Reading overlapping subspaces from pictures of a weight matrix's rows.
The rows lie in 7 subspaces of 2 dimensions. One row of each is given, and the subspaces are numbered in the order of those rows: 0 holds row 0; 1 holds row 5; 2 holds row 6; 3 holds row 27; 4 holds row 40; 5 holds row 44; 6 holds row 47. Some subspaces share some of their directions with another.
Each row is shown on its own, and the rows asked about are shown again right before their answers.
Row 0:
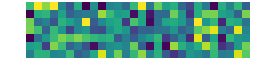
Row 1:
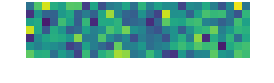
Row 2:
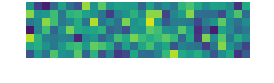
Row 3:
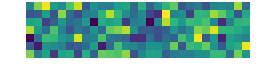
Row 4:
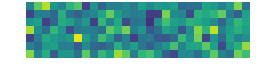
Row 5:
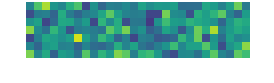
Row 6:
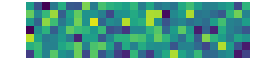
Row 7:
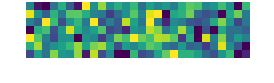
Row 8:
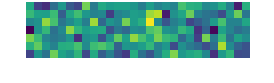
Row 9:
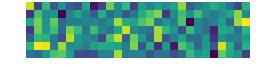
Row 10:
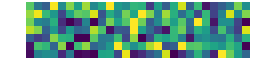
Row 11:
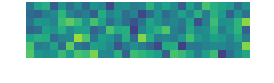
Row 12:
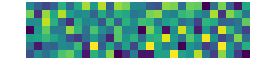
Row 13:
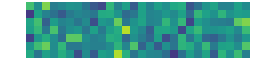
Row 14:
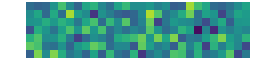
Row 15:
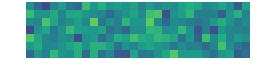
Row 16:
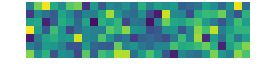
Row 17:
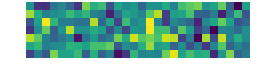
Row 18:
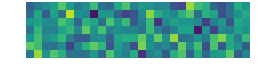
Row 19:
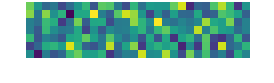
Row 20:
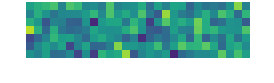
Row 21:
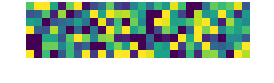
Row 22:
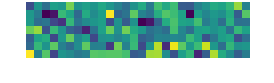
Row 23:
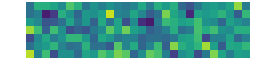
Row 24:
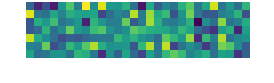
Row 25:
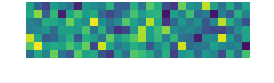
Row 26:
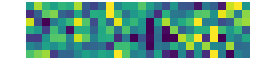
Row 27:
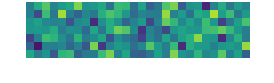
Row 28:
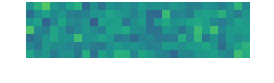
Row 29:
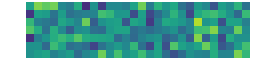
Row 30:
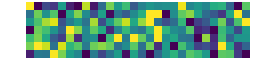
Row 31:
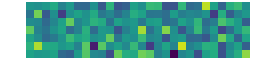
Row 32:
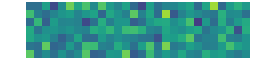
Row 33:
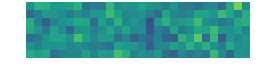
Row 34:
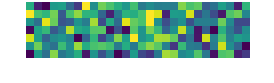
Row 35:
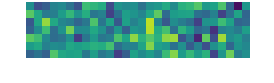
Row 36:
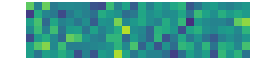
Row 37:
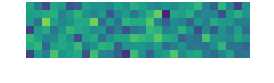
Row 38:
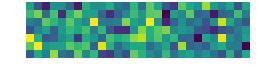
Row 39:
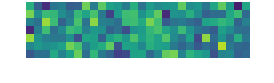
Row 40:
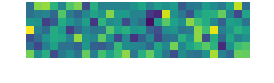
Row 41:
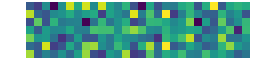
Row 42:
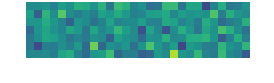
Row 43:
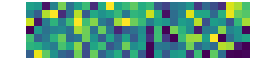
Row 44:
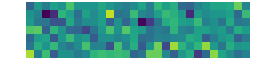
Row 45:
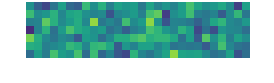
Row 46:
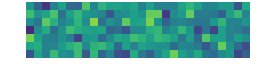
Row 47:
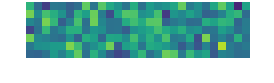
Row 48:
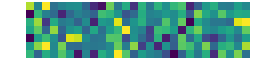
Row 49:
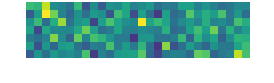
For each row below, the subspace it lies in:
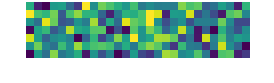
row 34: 1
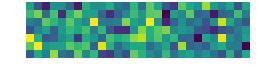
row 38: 3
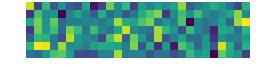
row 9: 4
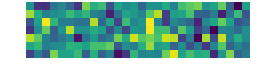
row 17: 2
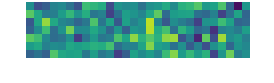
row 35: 2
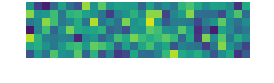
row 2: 0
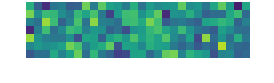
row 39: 6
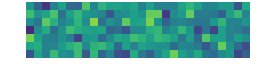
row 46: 2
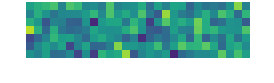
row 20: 1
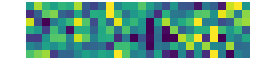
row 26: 2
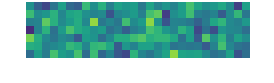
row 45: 1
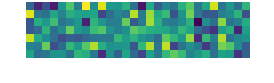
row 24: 0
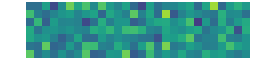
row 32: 0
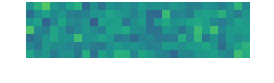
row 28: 5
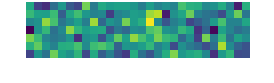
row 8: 4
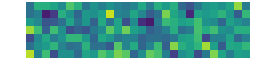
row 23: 5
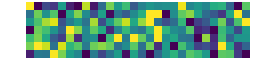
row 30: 4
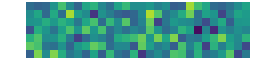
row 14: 6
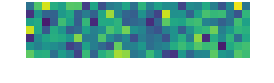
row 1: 6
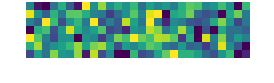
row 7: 5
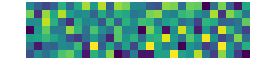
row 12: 3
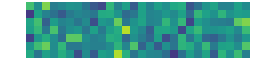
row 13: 4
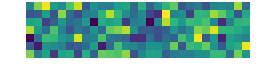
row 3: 3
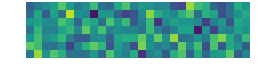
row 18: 6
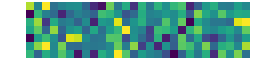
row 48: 4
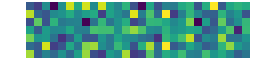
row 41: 0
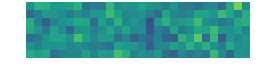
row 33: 2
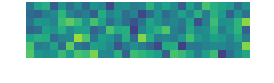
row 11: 1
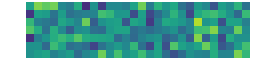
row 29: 0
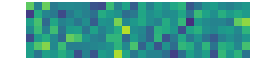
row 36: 4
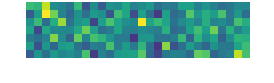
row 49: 5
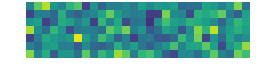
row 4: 1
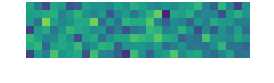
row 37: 0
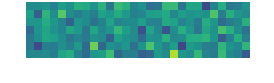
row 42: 3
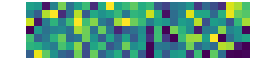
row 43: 2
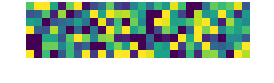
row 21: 6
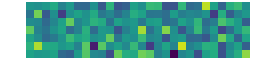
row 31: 3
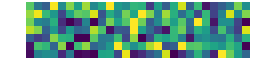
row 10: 1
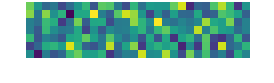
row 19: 6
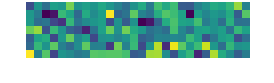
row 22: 5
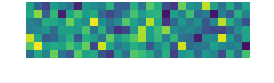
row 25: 3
